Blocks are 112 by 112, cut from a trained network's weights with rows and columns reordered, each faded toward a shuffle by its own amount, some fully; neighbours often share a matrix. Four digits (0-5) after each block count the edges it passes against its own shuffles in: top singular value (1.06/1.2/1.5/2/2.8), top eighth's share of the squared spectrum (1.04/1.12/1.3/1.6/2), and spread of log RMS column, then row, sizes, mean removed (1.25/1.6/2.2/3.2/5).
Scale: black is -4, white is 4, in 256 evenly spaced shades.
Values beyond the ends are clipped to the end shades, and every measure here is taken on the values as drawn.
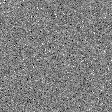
0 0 0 0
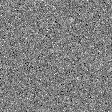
0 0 0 0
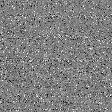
3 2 0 2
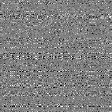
4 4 1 4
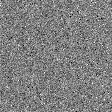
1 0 0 0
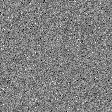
0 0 0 0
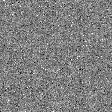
1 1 0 1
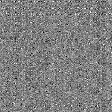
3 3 1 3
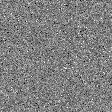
0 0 0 0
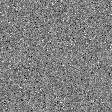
0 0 0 0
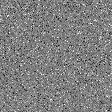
2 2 0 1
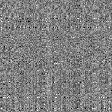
4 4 1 3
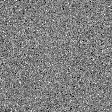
1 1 0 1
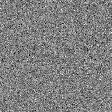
2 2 1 0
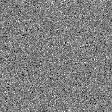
2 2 1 1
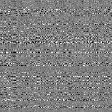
4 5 1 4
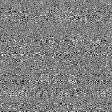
4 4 1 4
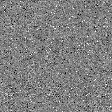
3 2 1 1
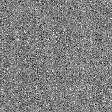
2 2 1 1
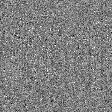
2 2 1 1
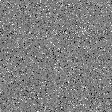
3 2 0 1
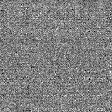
3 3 1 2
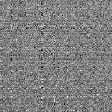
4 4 2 2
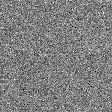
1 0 0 0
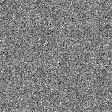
1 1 0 0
